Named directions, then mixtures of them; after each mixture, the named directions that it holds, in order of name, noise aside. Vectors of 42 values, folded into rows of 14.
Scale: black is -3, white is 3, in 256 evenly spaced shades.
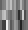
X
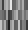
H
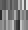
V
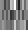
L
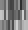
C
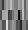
H, V, X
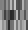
C, H, L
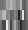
X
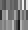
V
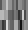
C, X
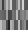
H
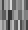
H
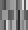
L, V, X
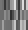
L, V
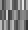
H, V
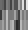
V
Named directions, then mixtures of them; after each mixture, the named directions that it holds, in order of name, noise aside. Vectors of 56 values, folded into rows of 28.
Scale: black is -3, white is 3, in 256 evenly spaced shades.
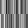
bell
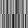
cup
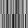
cup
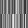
cup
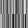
cup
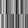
bell, cup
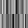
bell, cup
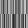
bell, cup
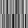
cup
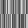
bell, cup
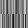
cup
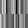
bell, cup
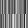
cup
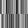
bell, cup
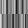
bell, cup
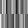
bell, cup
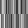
bell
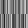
bell, cup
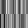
bell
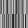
cup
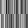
bell
